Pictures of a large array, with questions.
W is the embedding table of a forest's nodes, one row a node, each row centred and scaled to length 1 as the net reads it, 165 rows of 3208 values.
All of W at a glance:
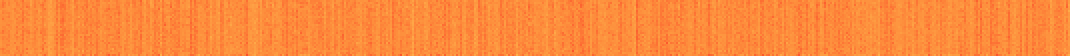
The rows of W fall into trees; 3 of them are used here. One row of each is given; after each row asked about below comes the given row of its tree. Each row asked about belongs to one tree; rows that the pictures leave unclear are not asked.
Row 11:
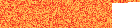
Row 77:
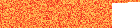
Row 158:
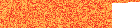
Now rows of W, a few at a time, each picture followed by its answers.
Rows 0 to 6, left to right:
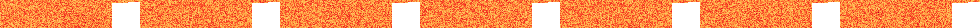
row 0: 158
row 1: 11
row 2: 77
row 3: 11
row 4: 11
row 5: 77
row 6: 158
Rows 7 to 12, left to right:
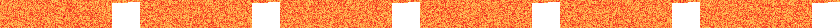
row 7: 158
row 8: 11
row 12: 77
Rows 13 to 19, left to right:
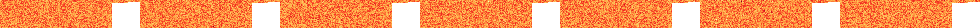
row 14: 11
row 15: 158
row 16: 11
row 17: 11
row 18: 11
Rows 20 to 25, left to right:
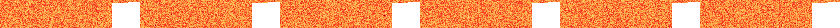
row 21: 77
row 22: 11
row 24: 77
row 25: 11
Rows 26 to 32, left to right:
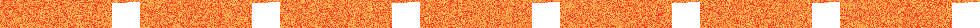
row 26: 11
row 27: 77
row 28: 77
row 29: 77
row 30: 158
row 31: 11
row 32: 158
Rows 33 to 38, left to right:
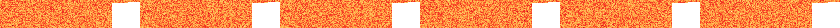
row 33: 11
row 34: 77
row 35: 77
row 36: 11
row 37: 11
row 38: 11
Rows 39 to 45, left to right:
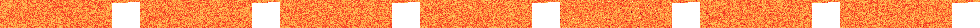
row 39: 158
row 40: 158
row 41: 77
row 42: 77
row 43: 11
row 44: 158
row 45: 77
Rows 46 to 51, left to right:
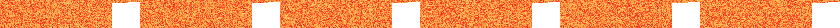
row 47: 11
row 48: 77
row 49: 11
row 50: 158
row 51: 158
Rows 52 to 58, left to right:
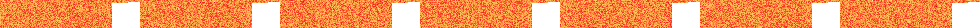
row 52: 158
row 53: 158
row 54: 11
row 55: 11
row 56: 77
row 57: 158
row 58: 11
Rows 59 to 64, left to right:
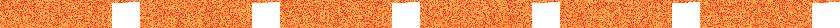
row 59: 11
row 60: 158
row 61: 11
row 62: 158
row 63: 11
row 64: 11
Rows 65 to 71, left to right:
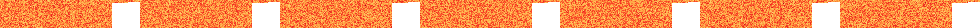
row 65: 77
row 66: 11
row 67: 77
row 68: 11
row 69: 158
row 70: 77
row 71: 158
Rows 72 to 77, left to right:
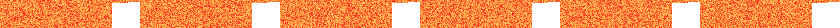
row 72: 158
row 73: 158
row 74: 158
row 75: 11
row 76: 158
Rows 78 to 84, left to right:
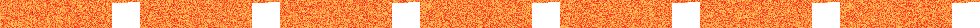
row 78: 158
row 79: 11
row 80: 11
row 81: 158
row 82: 77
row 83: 11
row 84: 158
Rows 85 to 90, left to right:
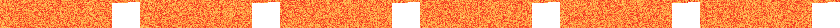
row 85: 77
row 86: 77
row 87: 11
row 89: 158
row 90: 11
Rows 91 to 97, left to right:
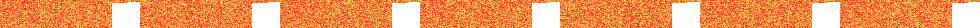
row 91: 11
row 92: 77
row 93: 11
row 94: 11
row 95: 158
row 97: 11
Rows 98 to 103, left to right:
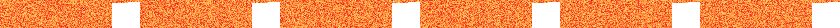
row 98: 77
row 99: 11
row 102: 77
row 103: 77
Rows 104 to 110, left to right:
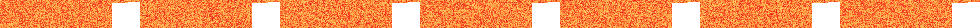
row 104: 11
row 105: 158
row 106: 77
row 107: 11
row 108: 11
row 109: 158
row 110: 11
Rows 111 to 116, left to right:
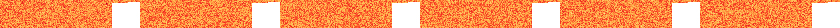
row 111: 11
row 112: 158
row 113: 158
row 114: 11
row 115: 11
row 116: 11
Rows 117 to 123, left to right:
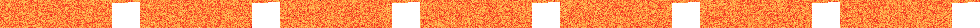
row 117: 77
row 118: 77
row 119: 158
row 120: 158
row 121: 158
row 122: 158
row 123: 11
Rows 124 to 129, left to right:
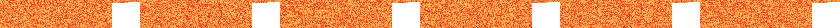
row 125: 77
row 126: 11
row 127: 77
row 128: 77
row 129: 11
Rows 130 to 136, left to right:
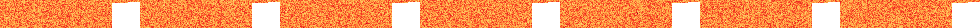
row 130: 77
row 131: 77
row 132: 77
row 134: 158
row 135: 11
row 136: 158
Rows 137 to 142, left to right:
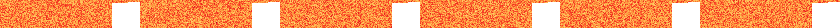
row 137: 77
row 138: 158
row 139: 77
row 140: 11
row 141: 77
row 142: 11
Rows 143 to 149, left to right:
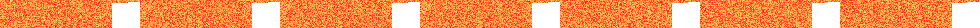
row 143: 158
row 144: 158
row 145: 158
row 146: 158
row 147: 11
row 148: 11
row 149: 11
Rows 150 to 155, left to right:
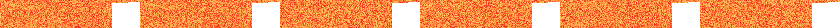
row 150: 158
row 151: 158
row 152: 11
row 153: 158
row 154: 158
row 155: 77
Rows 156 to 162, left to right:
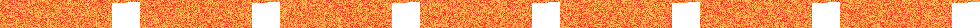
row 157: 11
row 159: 158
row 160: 77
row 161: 11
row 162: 77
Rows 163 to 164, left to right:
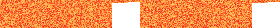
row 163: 77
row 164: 77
